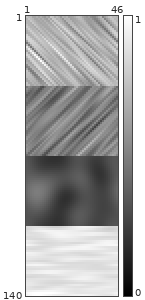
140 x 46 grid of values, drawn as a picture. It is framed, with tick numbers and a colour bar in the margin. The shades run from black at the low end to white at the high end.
It is made of 4 by 1 panels. Panel 1,1: high, slanting down to the right. Panel 2,1: middling, slanting up to the right. Panel 3,1: low, smooth. Panel 4,1: very high, streaked across, faint in contrast.
